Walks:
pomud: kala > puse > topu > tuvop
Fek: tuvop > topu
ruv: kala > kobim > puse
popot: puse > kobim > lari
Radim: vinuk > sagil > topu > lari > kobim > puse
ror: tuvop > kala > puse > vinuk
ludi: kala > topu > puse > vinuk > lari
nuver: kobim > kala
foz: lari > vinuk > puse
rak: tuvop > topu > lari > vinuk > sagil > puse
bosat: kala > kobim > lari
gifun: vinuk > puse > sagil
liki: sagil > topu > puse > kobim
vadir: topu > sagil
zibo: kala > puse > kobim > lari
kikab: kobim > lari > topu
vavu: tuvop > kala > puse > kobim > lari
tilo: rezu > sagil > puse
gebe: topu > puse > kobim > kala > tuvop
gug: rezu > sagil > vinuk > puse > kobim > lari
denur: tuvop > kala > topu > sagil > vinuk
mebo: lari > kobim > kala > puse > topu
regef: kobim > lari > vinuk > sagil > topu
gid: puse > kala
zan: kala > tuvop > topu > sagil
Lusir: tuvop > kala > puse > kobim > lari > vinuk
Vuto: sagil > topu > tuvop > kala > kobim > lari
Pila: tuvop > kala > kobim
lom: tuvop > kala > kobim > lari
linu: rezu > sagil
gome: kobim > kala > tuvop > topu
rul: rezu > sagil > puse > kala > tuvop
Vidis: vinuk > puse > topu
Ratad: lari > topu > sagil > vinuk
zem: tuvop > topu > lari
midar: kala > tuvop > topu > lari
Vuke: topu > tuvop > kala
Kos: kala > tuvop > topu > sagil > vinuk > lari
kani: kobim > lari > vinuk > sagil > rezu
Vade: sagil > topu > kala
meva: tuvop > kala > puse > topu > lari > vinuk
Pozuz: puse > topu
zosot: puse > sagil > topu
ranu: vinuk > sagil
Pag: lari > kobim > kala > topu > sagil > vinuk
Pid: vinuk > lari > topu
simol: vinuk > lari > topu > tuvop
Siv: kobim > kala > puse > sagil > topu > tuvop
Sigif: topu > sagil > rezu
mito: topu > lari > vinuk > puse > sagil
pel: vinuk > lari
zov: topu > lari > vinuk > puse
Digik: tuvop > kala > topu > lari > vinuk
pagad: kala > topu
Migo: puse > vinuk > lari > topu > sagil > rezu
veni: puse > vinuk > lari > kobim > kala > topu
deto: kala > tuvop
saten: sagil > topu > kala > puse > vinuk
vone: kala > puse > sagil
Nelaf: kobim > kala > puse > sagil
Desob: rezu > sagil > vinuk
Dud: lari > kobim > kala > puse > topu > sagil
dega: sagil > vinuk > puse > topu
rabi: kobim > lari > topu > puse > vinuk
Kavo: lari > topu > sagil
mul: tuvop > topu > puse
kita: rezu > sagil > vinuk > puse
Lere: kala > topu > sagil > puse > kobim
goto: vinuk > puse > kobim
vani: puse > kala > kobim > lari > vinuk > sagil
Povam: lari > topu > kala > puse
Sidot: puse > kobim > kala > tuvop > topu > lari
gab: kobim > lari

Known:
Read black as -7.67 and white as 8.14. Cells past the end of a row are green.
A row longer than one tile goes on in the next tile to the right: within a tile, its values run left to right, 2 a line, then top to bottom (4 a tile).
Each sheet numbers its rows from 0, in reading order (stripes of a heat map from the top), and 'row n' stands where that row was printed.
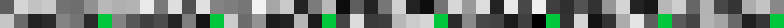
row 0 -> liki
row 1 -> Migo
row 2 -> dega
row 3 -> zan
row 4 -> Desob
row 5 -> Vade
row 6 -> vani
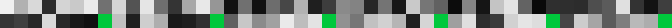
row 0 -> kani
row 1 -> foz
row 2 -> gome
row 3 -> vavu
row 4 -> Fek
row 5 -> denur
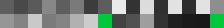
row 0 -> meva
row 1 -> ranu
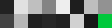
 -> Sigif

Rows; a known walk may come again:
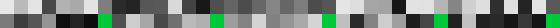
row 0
gug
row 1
denur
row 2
meva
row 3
popot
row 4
linu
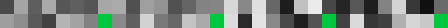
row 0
Lere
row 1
ludi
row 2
goto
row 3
zan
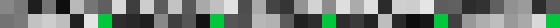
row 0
vavu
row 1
Ratad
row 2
vani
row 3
kani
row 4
Digik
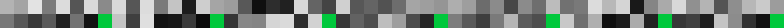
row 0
Migo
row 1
gifun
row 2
lom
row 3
Pag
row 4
Dud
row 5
dega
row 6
regef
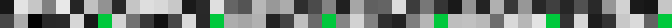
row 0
Sigif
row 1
zosot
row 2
saten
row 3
rul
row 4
gebe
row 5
Vade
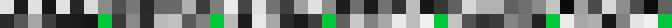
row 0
ranu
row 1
Vuto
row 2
foz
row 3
gome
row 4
liki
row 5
mul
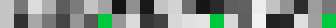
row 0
zov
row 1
Fek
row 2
Vidis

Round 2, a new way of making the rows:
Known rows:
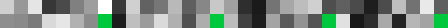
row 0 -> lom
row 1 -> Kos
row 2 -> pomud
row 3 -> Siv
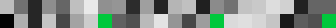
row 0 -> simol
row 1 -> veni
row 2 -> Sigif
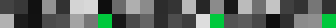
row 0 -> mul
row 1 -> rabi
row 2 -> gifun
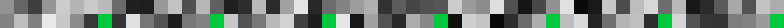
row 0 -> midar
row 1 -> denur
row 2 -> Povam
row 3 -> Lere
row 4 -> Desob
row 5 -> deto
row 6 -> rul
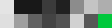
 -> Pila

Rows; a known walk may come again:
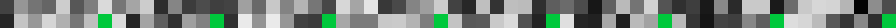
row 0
Kos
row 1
Lere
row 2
Pid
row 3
lom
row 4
Povam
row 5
Siv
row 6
mul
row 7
linu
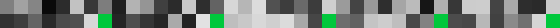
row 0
rabi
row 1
zov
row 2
bosat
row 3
veni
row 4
vani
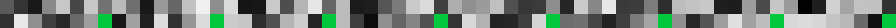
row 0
denur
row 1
simol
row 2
deto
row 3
pomud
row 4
Desob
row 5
gifun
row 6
vavu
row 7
pagad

